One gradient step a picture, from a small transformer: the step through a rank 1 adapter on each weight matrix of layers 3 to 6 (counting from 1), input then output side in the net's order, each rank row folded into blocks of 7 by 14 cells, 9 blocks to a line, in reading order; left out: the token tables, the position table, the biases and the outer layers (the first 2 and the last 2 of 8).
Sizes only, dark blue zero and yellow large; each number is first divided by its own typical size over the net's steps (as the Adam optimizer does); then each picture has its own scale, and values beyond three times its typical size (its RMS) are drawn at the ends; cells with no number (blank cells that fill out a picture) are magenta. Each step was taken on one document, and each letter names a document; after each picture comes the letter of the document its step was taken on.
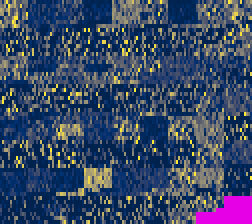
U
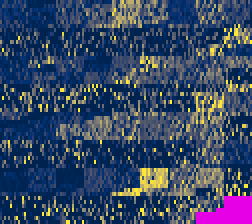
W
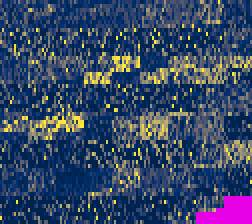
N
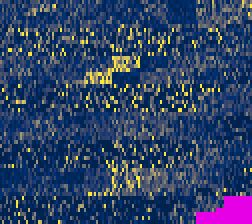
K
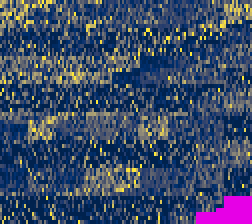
N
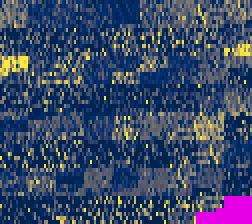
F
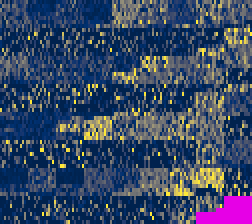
W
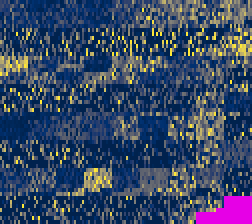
W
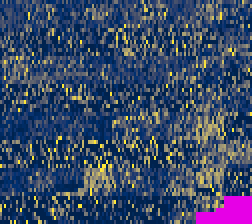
F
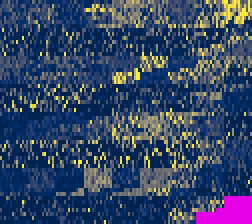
W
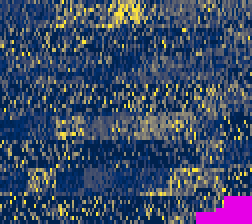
F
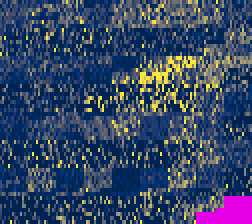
F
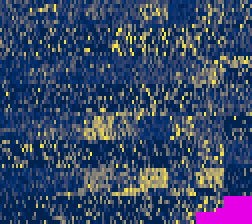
F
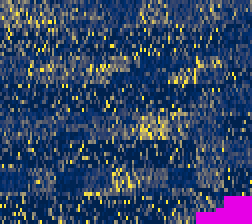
K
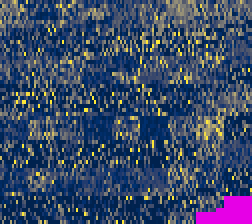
U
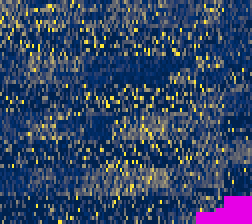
K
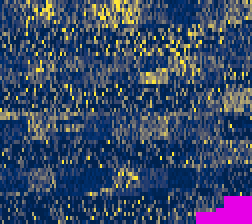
N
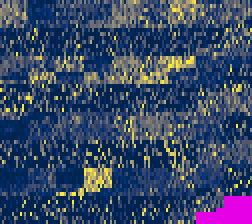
W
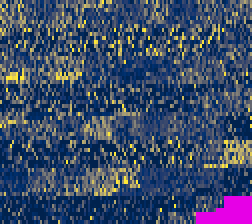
N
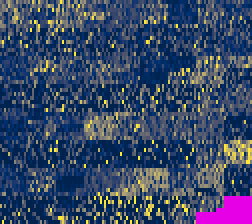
U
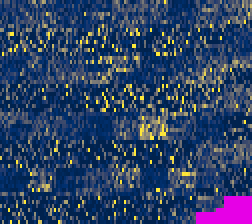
K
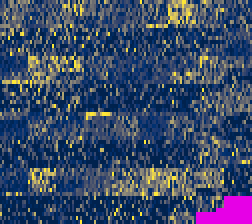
N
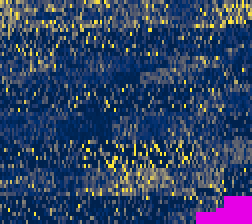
K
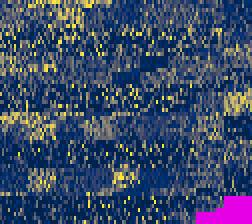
N
